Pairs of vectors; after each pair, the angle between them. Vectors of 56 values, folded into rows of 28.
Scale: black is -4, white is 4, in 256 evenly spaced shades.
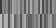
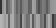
partly aligned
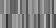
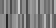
nearly parallel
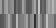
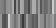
partly aligned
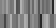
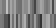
partly aligned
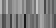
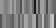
orthogonal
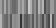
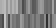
orthogonal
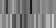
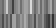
nearly opposite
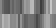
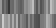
nearly parallel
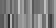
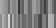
nearly opposite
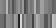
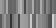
partly aligned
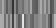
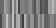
partly opposed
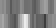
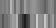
nearly opposite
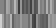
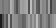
partly opposed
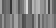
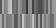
nearly opposite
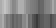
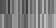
partly opposed
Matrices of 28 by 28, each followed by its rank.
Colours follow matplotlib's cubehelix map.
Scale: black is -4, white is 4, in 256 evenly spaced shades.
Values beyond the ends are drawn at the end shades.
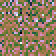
five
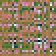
three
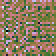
five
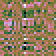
three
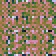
three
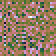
five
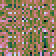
three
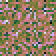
five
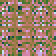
three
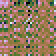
three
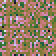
five
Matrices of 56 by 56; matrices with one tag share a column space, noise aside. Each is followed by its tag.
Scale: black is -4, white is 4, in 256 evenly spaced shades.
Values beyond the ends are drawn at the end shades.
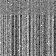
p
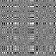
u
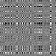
u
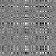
u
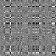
u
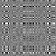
u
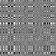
u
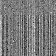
p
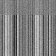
p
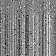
p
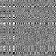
u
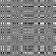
u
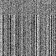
p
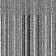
p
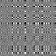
u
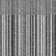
p
